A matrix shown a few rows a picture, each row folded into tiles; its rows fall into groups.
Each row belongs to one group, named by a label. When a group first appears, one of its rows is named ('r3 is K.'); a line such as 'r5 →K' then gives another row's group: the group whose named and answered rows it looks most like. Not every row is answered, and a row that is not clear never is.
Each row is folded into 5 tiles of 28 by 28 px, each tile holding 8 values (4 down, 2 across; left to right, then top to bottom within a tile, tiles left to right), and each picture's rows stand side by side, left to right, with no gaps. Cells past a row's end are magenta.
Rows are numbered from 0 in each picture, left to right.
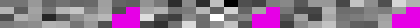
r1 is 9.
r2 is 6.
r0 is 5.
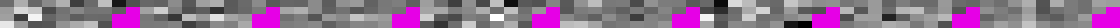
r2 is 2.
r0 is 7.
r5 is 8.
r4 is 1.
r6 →5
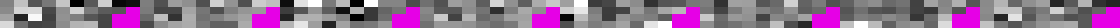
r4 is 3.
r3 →6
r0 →7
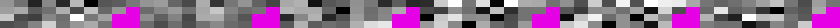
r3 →1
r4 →1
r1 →7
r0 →9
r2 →3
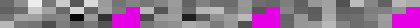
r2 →6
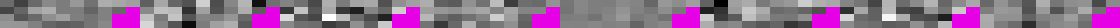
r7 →7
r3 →9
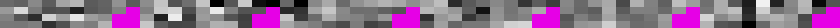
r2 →8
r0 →2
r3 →3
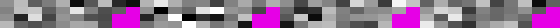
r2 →6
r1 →5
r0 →7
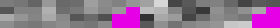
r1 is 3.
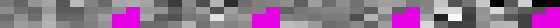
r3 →7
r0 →6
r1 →9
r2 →1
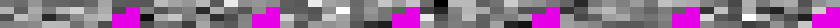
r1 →1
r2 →8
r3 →8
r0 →5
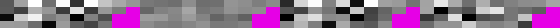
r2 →1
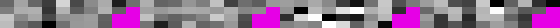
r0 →7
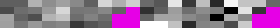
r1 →1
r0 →8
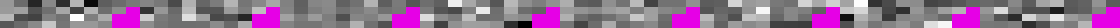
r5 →8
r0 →9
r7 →2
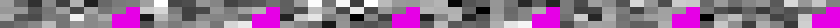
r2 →1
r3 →3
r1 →3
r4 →6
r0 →9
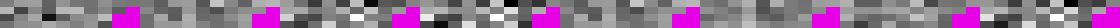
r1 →6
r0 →5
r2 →9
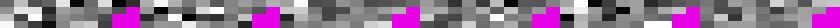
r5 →6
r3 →9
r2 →3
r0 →7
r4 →3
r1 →5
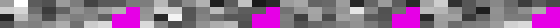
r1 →7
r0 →3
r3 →3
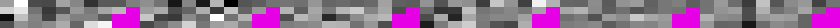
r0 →3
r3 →6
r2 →5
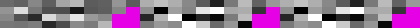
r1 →5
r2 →5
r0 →2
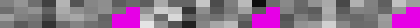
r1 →7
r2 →6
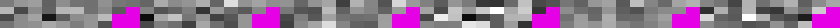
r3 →5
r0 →5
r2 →6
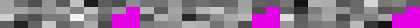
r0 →9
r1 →5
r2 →8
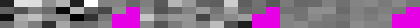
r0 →1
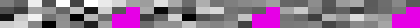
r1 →5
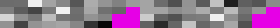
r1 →9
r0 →8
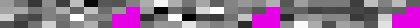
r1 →5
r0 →9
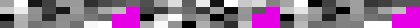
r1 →1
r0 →3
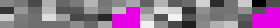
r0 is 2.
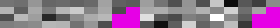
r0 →5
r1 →9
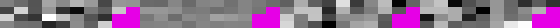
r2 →7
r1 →2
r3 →3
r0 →2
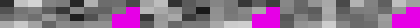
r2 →6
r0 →1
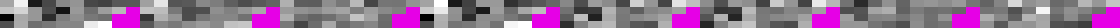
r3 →3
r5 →6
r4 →6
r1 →3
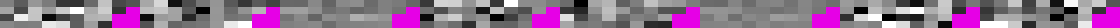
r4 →8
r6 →5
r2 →2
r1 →3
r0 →5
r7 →1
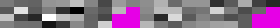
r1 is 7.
